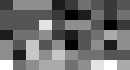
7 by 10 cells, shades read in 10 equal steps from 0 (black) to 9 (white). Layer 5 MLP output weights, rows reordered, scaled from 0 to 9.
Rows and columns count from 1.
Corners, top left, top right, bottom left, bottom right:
2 3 9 6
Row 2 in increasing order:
0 1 2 2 3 3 3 3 4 4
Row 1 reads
2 5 5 5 1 2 4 3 2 3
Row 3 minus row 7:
-6 -1 -2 2 -3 1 0 -5 -9 -4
